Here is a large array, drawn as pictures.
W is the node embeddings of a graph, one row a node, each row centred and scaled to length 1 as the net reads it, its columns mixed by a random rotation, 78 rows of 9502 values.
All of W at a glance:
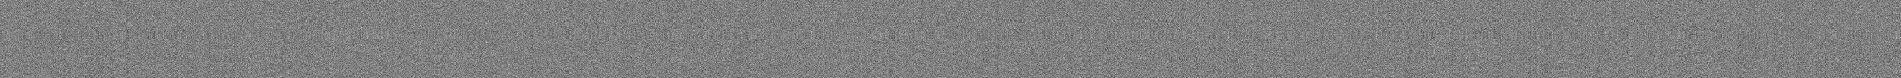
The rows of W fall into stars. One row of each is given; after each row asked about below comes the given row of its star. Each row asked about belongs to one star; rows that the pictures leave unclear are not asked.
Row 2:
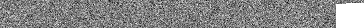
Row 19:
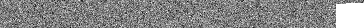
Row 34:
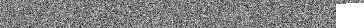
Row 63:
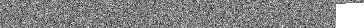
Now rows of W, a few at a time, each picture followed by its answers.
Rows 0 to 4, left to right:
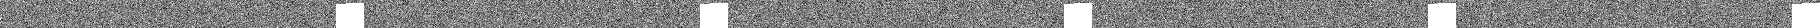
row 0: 34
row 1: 63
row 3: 2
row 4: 63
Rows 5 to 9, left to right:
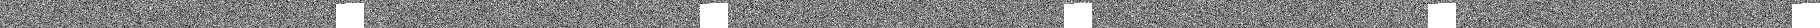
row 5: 2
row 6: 2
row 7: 19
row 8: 63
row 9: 2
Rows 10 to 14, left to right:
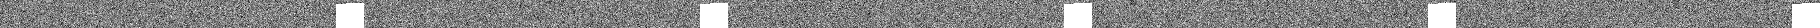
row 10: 2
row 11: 19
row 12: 63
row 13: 19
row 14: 63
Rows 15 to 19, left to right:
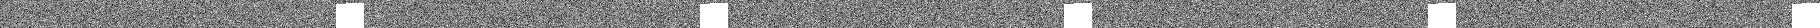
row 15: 34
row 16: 2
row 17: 63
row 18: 63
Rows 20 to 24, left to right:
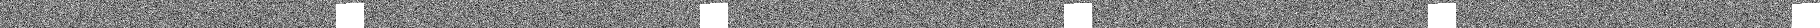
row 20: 19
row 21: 34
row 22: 2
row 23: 63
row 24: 63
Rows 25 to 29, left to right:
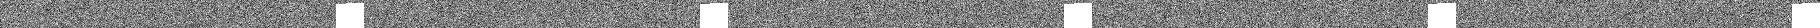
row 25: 2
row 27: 34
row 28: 63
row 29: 19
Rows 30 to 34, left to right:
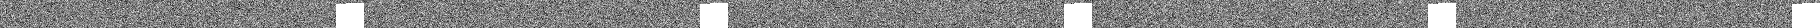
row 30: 2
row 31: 19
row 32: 19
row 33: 19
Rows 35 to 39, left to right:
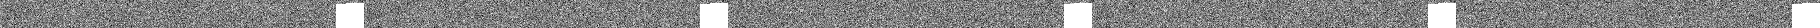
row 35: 19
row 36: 19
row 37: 19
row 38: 19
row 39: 2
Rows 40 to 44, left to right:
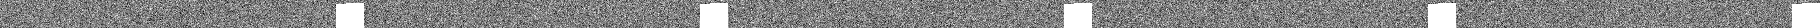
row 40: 34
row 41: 63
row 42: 63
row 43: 2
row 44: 63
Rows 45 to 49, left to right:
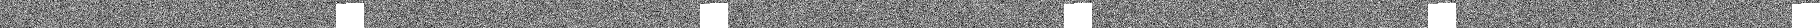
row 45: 34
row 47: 19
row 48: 19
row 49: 63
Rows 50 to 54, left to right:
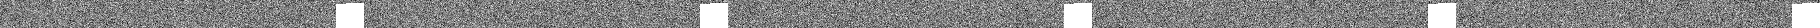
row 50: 63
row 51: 34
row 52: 63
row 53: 34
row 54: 19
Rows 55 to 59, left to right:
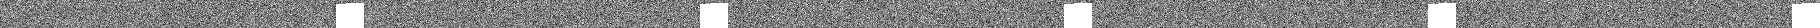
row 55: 2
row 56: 2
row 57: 19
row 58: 19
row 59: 34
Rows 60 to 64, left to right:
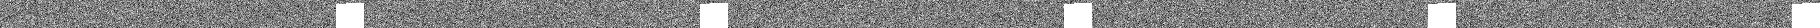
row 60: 34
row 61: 2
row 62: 34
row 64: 19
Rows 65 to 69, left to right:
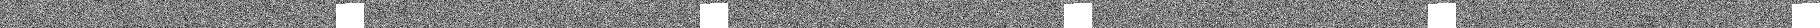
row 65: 2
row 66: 19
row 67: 63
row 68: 63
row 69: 2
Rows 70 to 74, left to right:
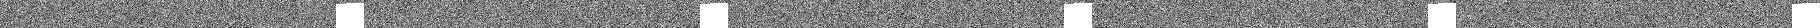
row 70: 34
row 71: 19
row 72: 19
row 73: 19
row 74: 2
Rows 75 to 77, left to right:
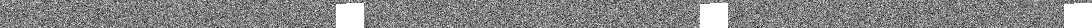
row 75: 63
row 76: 63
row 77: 34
